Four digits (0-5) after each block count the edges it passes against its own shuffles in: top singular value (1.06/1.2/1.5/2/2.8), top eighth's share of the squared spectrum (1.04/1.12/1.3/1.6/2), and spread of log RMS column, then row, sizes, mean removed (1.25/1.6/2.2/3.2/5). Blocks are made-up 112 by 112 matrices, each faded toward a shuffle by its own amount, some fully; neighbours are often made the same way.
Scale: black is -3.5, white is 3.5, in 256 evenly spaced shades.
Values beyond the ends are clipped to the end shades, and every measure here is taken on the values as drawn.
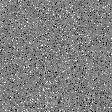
2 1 0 0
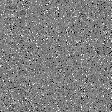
3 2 1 0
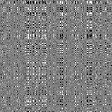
5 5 4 3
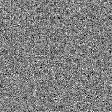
3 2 1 1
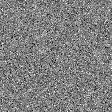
2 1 0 0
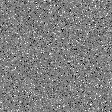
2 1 0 0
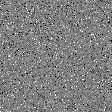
2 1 0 0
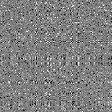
5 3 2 2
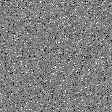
2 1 0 0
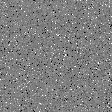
2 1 0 0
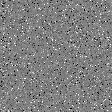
1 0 0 0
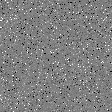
0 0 0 0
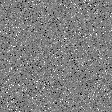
0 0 0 0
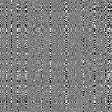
5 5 4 3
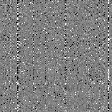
5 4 3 1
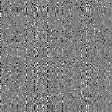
5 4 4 2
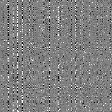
5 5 4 2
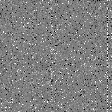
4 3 2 0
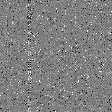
4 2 1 0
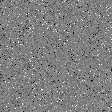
0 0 0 0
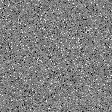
1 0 0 0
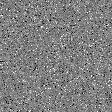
0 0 0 0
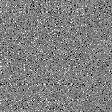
3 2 0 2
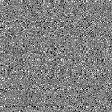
4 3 1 3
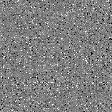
3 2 1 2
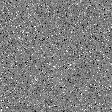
2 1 0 0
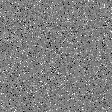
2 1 0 0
